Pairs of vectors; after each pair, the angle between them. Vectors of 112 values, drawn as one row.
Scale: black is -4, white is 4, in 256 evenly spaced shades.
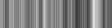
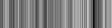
nearly opposite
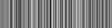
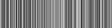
partly aligned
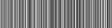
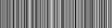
nearly opposite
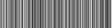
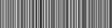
orthogonal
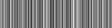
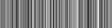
partly aligned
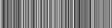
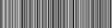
nearly opposite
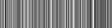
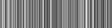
partly aligned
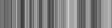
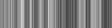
nearly opposite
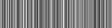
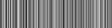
nearly opposite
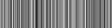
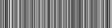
partly opposed
